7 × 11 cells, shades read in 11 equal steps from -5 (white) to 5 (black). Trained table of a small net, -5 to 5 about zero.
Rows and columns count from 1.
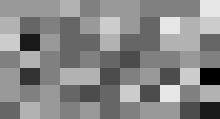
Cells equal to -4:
3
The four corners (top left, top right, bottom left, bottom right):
-1 -4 1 4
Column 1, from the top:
-1 -2 -3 0 -1 -1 1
